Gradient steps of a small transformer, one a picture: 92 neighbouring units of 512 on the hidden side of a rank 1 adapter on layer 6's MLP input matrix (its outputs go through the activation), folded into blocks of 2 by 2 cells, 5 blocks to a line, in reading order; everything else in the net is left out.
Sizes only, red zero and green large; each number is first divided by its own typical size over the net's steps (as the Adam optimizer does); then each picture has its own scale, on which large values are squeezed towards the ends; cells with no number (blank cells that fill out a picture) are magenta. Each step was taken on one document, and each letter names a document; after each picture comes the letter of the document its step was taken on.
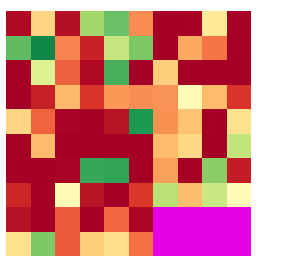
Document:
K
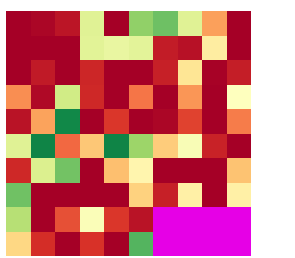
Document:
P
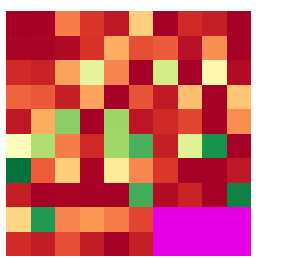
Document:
P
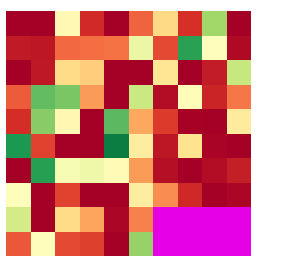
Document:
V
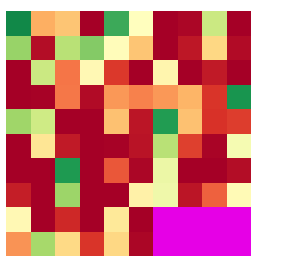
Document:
K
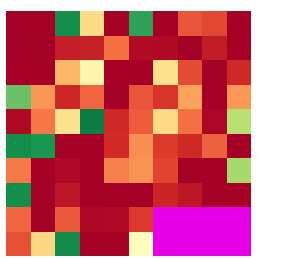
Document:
P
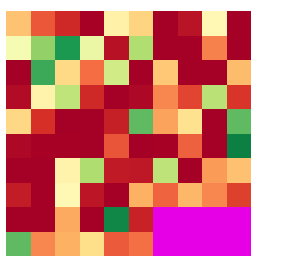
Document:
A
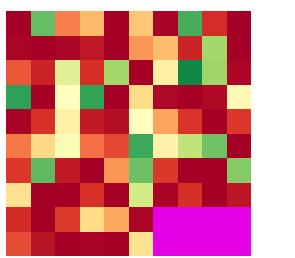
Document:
P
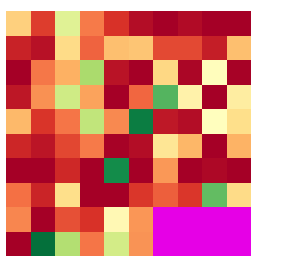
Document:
K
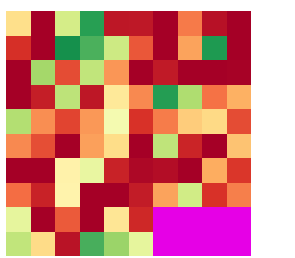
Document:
A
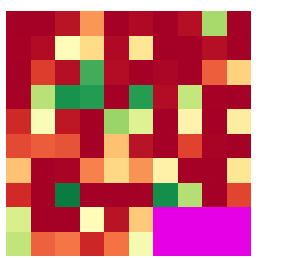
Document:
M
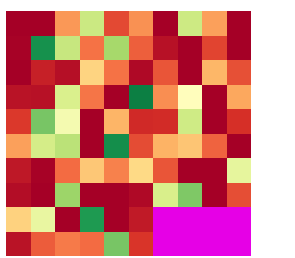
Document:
M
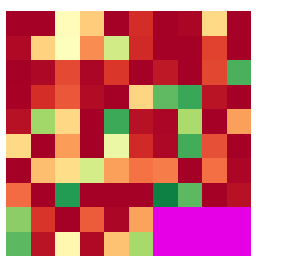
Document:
V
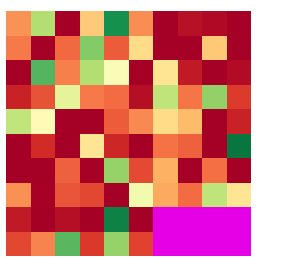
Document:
K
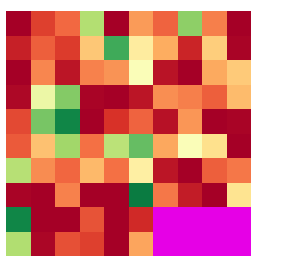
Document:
V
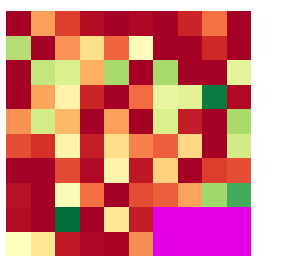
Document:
A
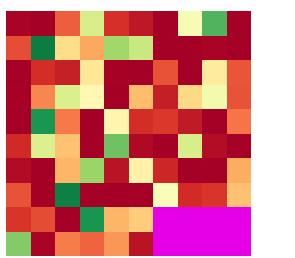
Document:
M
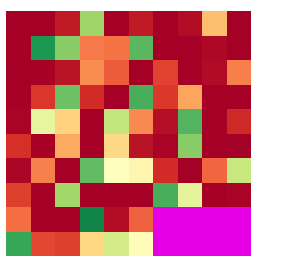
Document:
M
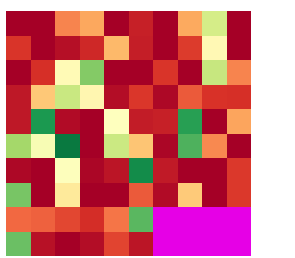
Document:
V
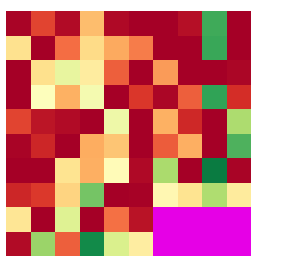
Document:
A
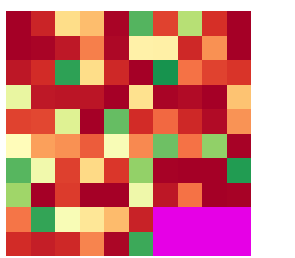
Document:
P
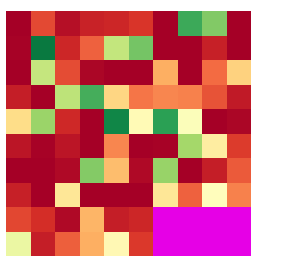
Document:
M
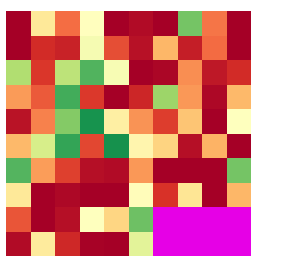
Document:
P
